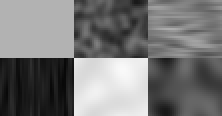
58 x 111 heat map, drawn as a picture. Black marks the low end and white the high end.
The table splits into 2 rows of 3 panels. Panel 1,1: high, flat. Panel 1,2: low, blotchy. Panel 1,3: middling, streaked across. Panel 2,1: very low, streaked downward, faint in contrast. Panel 2,2: very high, smooth, faint in contrast. Panel 2,3: low, smooth.
